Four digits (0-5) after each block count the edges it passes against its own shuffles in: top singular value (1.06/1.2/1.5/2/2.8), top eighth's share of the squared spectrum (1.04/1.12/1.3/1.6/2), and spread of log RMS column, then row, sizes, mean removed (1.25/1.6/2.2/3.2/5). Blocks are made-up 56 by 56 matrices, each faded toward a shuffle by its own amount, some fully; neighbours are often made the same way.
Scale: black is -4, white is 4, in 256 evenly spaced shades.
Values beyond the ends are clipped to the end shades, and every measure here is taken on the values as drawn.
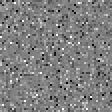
0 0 0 1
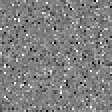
1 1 0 0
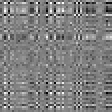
5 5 4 4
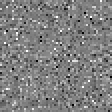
3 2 1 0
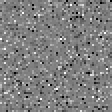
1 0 0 0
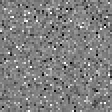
2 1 0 0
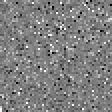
1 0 0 0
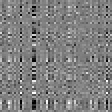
5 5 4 3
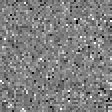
3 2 0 0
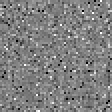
3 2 0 0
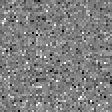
3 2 0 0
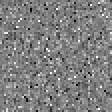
3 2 1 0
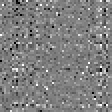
4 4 2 1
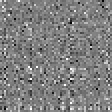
4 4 2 2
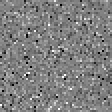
2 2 0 0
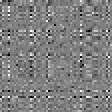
5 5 3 3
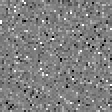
0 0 0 0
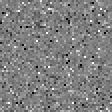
0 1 0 0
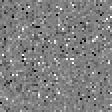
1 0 0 0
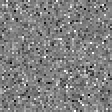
0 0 0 0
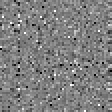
3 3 1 1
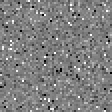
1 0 0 0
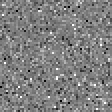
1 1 0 0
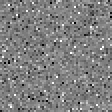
0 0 0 0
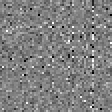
4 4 2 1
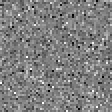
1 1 0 0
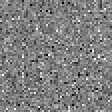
2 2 0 0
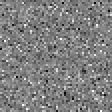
0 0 0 0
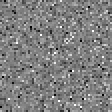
2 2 0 0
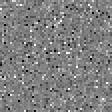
0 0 0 0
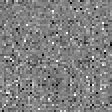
3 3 2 1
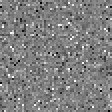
2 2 0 0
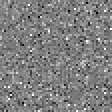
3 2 1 0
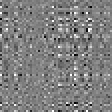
5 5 3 3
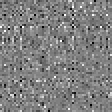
4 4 2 2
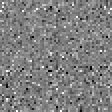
3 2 1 1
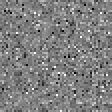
3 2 0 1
